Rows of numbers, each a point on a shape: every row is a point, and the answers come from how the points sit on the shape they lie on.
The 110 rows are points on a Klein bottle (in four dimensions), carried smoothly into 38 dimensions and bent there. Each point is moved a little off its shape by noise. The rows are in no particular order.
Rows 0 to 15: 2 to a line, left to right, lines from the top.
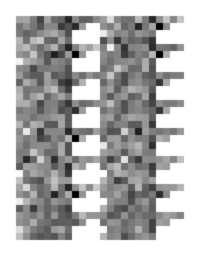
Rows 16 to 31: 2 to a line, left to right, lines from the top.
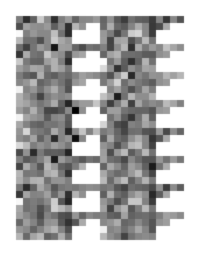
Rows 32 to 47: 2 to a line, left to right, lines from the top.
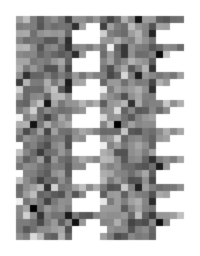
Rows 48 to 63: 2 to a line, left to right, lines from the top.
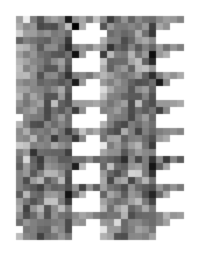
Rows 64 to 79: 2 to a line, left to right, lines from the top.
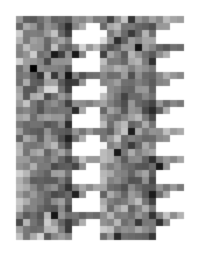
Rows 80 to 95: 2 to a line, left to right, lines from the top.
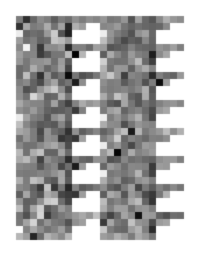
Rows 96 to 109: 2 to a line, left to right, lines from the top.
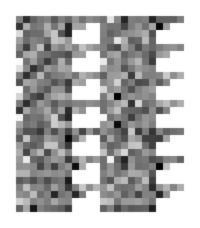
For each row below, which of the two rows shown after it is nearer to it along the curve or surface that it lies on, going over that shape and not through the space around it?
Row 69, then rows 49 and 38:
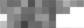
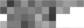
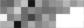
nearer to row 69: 49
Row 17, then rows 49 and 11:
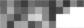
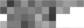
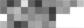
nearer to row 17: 49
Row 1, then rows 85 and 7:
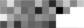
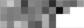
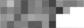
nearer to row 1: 7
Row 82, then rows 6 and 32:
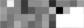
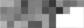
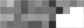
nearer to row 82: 6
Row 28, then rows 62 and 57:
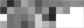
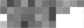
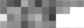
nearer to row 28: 62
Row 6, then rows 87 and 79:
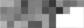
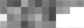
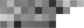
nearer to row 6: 79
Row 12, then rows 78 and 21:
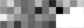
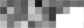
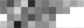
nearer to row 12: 21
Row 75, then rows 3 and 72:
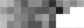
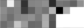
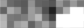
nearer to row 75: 3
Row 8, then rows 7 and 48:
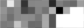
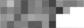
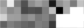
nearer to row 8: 48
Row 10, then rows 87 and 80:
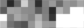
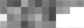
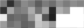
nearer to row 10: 80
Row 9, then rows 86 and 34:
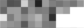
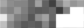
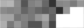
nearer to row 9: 86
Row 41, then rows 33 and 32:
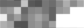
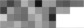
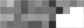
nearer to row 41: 33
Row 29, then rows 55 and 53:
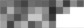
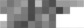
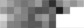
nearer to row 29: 53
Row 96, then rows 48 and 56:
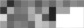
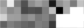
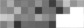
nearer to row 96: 56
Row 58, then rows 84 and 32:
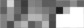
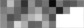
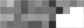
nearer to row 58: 32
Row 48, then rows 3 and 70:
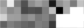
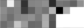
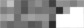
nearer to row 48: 3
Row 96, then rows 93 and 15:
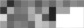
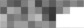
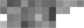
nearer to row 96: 15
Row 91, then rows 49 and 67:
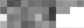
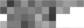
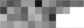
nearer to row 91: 49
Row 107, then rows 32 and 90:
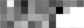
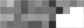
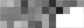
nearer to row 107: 32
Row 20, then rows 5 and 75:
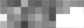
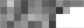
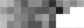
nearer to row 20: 75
